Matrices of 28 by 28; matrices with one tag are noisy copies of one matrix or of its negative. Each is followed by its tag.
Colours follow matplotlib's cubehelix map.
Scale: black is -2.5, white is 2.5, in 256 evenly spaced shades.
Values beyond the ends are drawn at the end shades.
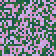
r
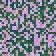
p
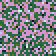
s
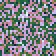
r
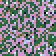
p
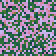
s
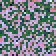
s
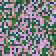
r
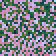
s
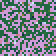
s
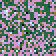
s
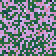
s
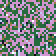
p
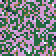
p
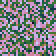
p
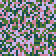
p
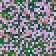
s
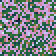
s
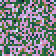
r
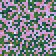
s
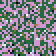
p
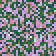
p
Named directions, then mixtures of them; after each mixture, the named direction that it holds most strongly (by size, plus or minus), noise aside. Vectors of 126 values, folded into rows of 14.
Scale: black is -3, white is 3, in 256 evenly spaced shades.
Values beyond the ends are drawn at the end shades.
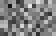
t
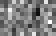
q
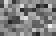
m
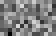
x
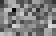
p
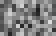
x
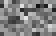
m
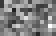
m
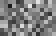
t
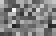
p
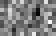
q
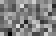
x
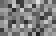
t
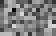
p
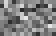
m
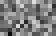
x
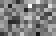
t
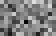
x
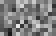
x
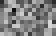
p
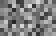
t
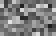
m
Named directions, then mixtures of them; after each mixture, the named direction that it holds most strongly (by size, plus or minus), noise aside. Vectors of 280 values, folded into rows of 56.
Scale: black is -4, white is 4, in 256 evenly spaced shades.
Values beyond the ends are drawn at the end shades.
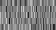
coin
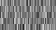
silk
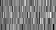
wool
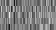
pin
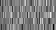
wool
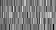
wool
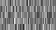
silk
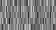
coin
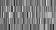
pin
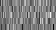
wool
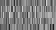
pin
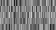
pin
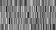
coin
